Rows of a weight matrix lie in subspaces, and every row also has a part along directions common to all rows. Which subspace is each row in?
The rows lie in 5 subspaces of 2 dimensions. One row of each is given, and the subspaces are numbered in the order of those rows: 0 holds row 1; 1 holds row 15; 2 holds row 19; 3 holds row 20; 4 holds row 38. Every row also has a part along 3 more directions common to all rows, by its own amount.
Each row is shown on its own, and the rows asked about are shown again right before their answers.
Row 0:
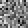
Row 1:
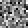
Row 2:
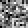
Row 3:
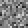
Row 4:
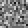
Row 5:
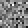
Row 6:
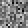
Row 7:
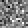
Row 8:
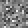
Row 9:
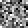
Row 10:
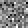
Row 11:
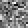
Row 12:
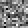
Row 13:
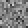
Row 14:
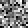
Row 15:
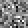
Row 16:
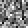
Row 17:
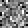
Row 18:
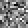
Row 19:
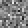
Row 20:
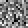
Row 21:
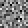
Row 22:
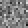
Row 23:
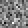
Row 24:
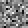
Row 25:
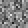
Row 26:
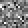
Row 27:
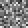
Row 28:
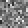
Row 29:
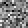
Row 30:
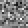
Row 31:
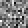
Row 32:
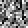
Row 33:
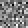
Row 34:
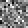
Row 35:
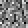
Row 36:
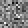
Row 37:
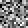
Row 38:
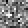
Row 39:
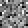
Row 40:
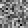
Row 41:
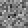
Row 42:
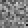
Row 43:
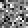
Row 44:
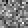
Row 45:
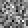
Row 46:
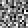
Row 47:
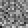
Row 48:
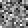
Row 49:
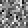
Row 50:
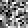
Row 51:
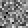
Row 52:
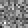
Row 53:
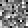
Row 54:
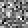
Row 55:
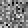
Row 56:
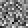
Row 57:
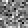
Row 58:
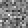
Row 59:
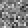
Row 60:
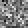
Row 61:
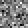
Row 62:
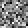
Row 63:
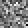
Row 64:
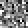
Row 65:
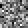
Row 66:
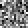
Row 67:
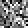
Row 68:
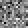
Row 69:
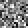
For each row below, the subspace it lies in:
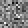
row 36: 2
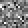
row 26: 0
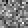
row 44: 4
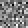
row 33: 2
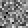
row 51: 3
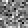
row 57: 4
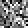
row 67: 4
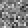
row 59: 3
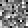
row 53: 1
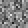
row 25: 3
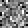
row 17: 1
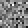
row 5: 2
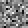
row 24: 1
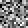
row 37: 0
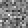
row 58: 2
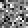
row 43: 0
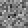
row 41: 1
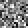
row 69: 3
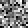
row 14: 4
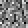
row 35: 3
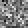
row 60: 4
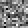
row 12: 1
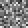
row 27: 4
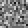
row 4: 0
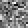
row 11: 4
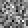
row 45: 1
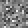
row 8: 1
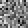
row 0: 0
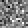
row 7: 1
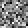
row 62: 3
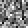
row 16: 3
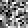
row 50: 4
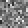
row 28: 2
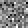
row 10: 2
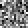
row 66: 4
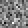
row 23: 3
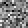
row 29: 2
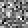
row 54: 0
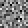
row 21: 0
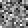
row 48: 0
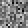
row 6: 2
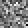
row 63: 4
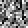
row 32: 3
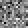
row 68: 0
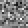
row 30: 4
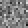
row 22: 0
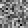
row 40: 0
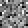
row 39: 1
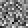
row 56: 3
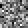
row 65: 0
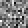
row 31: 2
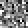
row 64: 1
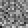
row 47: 3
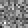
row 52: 3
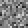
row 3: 1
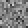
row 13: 2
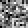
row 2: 0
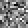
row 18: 4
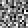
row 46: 2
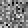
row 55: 2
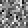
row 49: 3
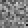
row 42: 4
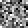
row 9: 0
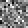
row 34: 2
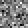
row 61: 1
